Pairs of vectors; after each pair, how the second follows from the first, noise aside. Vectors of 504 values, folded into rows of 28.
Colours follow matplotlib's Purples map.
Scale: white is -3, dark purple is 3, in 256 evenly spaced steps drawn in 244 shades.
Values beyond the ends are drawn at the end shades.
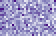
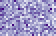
copied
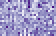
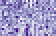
reversed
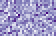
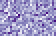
copied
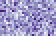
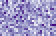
reversed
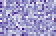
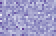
shrunk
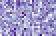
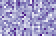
copied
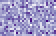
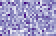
reversed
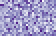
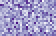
copied
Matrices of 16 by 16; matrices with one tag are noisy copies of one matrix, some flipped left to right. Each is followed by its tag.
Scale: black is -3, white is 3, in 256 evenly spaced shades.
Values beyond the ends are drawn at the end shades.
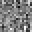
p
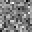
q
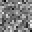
q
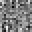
p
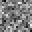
q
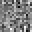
p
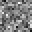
q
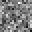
q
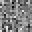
p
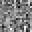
p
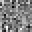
p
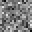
q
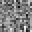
p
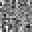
p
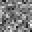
q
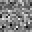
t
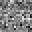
t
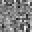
p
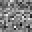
t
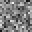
q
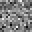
t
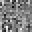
p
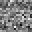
t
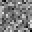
q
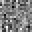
p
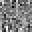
p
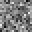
q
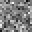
q
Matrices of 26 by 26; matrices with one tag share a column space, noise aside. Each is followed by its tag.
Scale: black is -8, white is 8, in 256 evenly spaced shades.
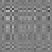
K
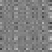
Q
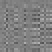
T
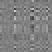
K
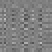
T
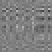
K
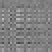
T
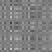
Q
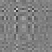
K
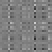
Q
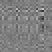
K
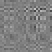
K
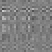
K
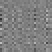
T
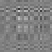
K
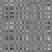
Q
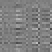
T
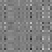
Q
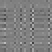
T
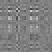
K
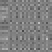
Q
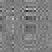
K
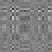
K
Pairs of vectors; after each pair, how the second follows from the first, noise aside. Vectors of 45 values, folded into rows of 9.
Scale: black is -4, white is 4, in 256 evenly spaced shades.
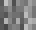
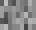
sign-scrambled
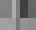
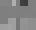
partly zeroed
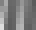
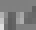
partly zeroed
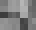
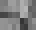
copied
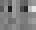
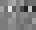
sign-scrambled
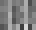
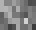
shuffled
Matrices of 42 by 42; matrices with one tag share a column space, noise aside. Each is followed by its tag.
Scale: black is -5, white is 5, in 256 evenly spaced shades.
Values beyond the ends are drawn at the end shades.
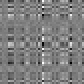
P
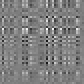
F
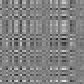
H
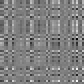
H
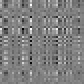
F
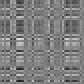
H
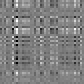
F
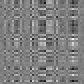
H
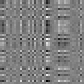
H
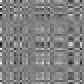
P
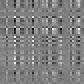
F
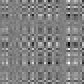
P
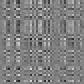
H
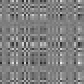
P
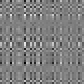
P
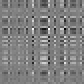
F
